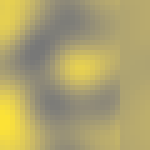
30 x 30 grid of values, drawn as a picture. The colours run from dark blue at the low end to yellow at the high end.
Overall the values sit about 70% of the way up the scale. The ninth with the highest average is the bottom left. The right part is calmer, past a seam about 80% of the way across. No row or column stands out. The top right is the calmest part.
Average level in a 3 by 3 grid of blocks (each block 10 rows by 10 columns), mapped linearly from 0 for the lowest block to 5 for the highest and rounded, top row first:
3 0 3 / 1 3 3 / 5 1 3
